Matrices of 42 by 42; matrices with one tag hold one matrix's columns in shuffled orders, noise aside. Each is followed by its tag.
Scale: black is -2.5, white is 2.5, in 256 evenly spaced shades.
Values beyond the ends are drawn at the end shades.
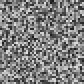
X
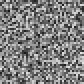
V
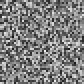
X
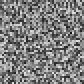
X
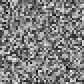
X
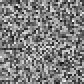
X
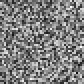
X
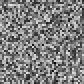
V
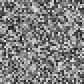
X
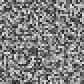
V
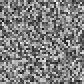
X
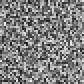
X
